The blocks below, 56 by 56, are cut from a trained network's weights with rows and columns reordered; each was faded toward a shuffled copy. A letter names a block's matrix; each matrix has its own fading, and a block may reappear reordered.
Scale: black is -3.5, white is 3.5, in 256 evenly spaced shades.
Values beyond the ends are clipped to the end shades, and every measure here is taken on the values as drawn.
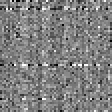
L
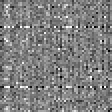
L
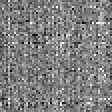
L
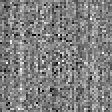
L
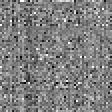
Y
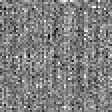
L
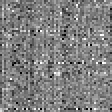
Y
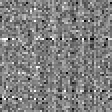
L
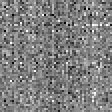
Y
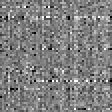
L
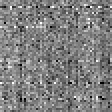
L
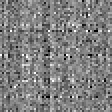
L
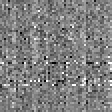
L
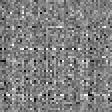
L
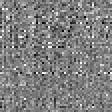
Y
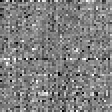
Y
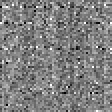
Y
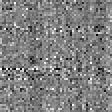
Y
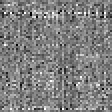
L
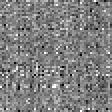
Y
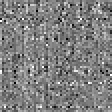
Y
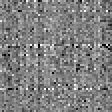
L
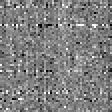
Y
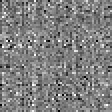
Y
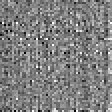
L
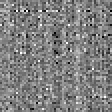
L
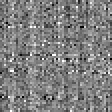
L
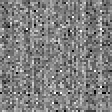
L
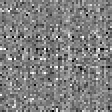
Y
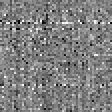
Y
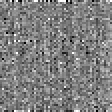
L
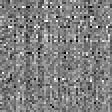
L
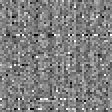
L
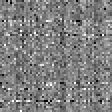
Y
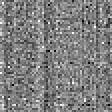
L
